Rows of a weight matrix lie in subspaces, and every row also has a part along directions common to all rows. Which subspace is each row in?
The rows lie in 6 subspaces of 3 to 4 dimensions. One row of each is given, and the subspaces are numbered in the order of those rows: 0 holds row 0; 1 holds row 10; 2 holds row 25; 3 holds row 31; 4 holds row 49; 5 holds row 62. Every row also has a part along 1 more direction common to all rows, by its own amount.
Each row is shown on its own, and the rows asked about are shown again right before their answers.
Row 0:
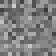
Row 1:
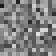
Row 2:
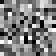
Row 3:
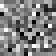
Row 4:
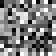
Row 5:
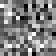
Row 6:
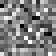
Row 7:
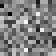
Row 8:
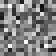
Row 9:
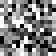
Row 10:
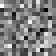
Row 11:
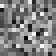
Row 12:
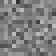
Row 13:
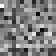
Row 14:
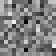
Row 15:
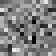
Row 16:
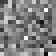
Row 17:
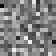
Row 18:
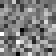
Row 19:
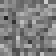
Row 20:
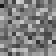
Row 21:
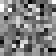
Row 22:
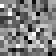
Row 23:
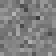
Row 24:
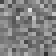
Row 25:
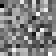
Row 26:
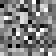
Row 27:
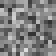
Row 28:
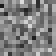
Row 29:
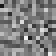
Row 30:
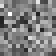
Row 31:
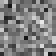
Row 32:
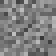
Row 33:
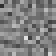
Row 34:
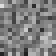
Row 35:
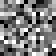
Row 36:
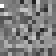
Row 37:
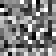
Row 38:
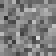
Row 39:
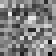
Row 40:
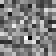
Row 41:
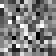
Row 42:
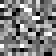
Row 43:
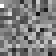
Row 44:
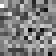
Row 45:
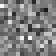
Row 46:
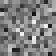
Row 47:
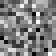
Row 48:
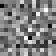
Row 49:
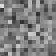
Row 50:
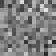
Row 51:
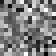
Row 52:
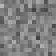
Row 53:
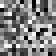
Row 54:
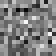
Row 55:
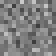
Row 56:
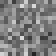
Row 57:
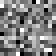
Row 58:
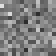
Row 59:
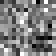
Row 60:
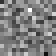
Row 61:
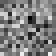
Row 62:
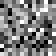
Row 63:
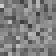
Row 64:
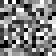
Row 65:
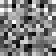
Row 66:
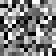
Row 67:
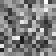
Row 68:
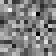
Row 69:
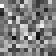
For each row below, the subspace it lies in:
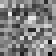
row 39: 4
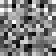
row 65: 0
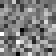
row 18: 5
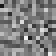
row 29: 2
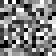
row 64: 1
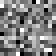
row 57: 5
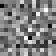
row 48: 2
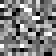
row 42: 3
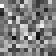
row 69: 5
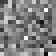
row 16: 3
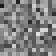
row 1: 1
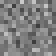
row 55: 1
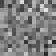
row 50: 3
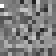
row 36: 4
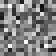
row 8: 3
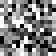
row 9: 0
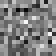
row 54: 4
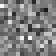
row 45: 2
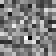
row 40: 2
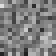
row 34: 1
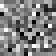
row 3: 2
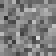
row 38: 5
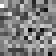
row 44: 4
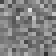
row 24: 3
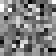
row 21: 0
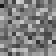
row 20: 1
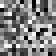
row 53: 1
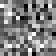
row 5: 3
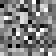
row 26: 4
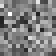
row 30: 0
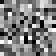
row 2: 2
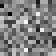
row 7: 0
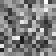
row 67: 5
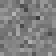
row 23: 3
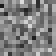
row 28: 4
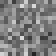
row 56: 1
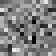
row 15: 2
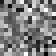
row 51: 3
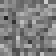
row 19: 5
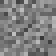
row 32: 1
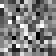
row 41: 5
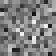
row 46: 2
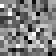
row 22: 1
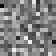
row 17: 5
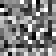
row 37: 4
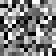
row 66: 0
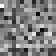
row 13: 5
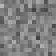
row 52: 5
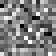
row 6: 3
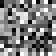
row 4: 5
